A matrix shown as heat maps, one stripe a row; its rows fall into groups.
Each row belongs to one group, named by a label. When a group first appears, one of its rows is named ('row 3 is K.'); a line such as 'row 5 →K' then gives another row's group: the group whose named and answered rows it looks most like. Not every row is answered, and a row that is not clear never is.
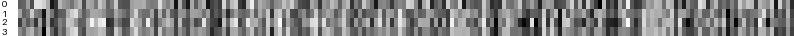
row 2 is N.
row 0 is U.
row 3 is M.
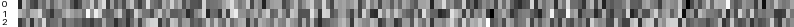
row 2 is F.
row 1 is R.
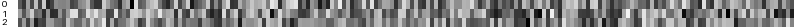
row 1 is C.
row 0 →F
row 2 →N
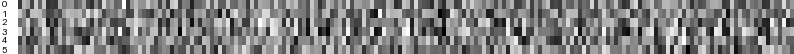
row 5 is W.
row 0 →F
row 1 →R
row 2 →F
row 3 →F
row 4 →N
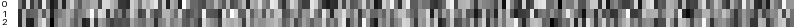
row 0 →F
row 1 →N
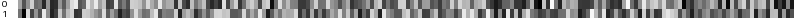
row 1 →F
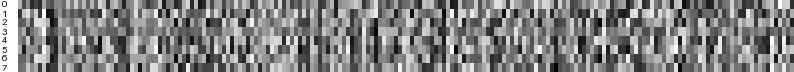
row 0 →W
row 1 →F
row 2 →U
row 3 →R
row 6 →U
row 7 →F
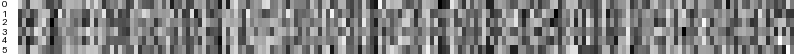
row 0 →R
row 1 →U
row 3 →U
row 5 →R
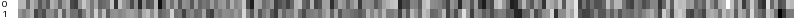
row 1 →C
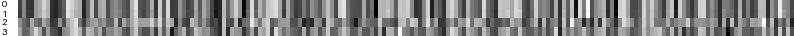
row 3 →M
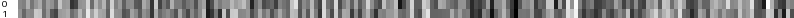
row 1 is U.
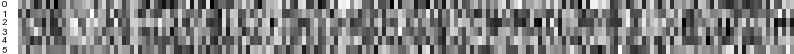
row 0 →W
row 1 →N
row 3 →M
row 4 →W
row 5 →R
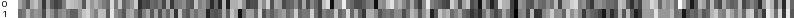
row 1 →U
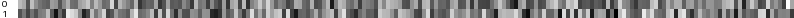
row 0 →R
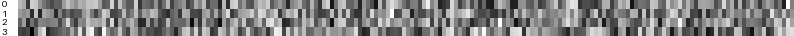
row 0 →R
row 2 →N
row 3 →W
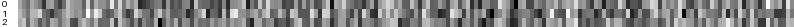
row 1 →R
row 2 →R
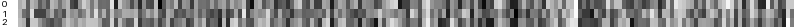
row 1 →C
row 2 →R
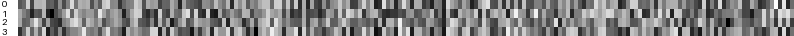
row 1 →W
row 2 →M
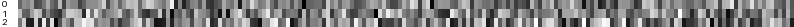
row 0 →C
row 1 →M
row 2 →W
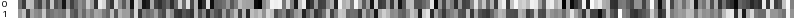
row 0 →W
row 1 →R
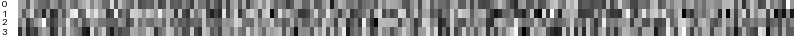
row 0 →R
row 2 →R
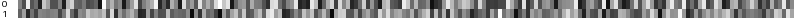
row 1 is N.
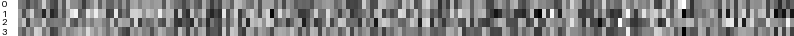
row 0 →C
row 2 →R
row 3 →U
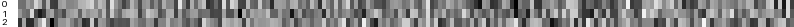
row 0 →U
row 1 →C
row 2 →N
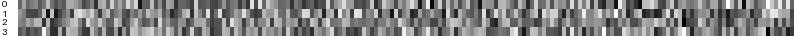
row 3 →C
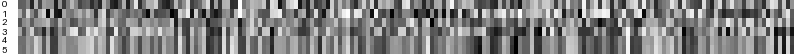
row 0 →F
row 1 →W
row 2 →U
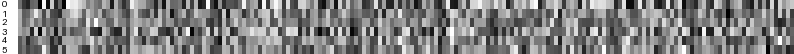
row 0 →W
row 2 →C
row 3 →F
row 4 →N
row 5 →C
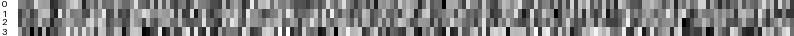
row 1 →U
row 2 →N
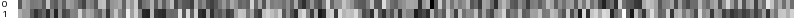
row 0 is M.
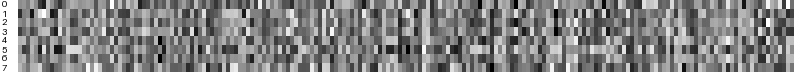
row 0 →M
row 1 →U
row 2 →U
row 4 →R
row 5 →W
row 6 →R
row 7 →R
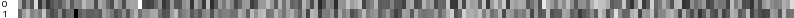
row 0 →W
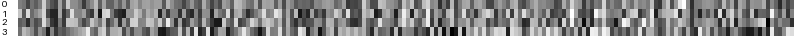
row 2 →C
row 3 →W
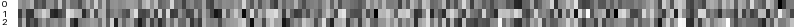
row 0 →C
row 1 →M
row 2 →N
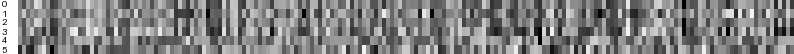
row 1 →R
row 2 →U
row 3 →C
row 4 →W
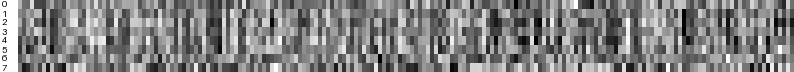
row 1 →M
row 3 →U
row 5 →N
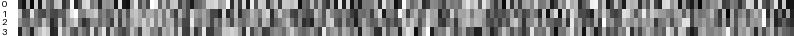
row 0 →F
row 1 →C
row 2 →C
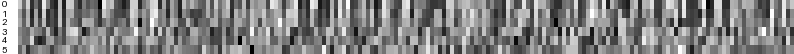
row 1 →F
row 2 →F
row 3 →M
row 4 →C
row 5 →N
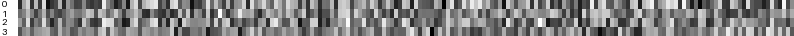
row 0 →F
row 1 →W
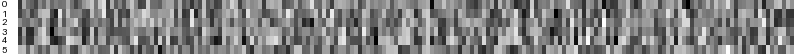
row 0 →N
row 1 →U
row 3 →N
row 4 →M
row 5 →R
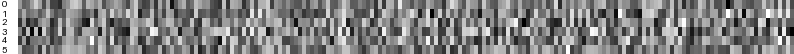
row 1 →M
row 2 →N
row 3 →F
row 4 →N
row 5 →W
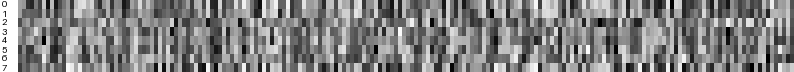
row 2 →U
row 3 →M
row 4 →M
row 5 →M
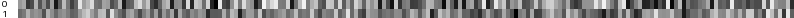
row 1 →U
